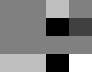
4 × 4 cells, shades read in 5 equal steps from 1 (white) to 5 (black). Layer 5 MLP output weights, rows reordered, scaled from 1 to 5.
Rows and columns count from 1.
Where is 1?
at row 4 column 4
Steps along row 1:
same down up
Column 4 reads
3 4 3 1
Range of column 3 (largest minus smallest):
3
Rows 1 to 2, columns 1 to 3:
3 3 2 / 3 3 5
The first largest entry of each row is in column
1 3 1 3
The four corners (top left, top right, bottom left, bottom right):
3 3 2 1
